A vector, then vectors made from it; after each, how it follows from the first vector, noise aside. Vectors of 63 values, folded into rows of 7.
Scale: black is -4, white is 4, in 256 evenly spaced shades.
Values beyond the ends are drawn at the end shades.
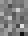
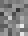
sign-scrambled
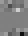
partly zeroed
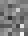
sign-scrambled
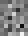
negated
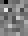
reversed
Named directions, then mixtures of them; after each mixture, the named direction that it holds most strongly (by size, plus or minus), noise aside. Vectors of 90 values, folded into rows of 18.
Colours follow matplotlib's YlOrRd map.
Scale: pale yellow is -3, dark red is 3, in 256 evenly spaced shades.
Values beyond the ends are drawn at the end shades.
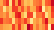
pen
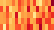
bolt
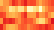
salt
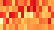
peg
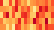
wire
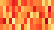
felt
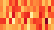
felt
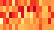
peg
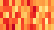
wire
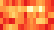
salt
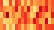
wire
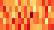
felt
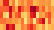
wire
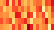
pen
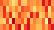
felt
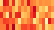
wire
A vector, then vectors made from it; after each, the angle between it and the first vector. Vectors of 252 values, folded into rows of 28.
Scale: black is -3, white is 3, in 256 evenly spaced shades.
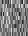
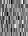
nearly opposite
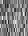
orthogonal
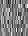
partly aligned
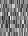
partly opposed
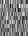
partly aligned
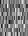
partly opposed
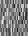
partly aligned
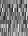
orthogonal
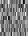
partly opposed
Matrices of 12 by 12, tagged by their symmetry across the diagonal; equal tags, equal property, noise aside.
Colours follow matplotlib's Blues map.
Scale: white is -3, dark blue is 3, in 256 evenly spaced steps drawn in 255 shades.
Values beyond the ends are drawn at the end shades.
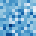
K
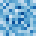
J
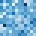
J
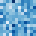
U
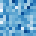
U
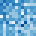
J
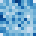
J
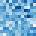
U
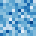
K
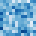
K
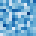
K
